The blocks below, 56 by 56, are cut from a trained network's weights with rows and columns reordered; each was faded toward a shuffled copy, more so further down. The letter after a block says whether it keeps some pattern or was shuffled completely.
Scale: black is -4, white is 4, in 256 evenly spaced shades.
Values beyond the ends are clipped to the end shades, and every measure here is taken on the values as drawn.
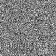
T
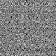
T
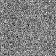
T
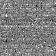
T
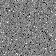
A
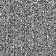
T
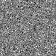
A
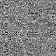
T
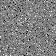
A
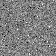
A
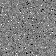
A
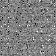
T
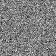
A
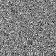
T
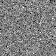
A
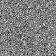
T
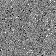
A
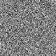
T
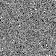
A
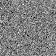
A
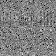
T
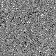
A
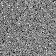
A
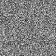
T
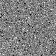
A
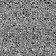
T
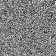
A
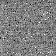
T
